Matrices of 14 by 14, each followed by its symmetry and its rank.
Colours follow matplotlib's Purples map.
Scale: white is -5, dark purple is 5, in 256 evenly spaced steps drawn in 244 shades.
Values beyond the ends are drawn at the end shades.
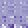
neither, rank two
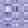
neither, rank two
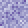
symmetric, full rank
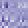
neither, rank two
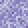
symmetric, full rank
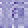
neither, rank two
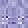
neither, rank two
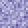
symmetric, full rank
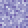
symmetric, full rank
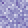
symmetric, full rank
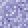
symmetric, full rank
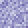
symmetric, full rank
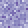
symmetric, full rank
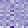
neither, rank two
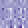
neither, rank two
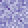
symmetric, full rank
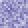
symmetric, full rank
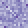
symmetric, full rank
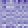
neither, rank two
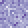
symmetric, full rank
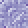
symmetric, full rank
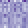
neither, rank two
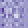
neither, rank two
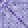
symmetric, full rank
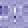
neither, rank two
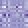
neither, rank two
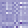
neither, rank two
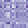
neither, rank two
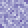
symmetric, full rank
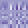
neither, rank two
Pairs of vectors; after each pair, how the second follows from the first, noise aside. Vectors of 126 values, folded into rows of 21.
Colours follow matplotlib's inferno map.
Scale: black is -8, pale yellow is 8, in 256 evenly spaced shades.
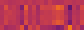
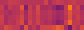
negated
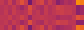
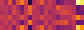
scaled up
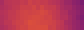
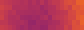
negated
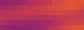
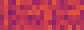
shuffled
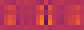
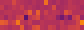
shuffled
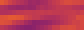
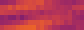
negated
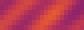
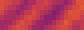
negated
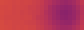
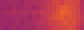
negated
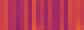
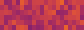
shuffled
